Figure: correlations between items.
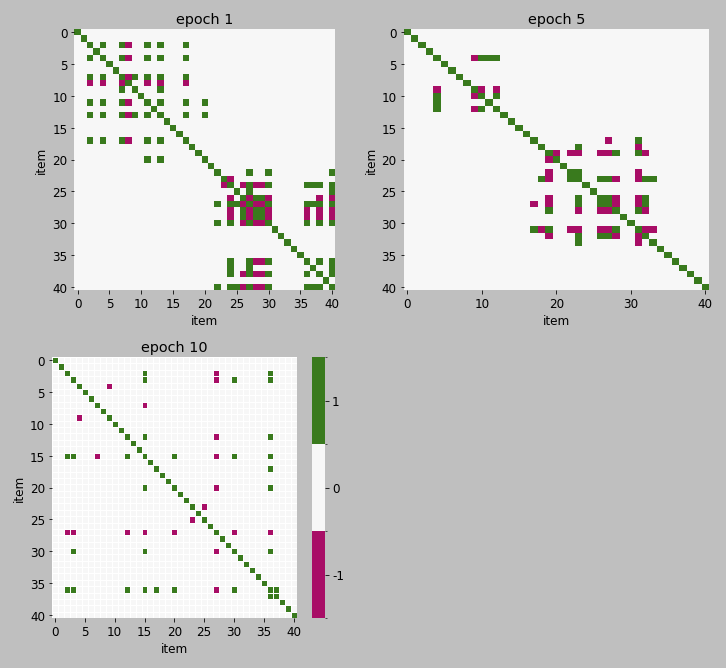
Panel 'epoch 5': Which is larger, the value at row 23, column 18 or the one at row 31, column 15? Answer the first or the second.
the first
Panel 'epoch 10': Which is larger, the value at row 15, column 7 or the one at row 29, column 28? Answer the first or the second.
the second
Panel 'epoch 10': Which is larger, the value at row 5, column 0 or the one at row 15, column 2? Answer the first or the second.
the second
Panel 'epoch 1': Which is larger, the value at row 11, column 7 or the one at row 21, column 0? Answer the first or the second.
the first
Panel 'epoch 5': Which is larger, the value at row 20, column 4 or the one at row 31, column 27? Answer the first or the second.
the first
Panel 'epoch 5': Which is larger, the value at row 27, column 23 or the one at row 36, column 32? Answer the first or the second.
the first
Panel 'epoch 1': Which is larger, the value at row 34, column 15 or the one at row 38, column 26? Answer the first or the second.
the first
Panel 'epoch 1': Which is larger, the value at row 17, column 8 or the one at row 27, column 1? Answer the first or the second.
the second
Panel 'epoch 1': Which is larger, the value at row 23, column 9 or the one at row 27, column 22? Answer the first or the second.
the second
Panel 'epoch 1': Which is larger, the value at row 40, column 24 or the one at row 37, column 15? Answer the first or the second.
the first
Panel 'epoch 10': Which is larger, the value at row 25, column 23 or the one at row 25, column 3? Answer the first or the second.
the second
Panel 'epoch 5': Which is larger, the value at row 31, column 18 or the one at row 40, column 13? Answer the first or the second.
the second
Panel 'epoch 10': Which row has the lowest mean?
27
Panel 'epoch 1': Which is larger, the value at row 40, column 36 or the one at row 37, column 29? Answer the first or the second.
the first
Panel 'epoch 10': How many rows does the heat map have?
41
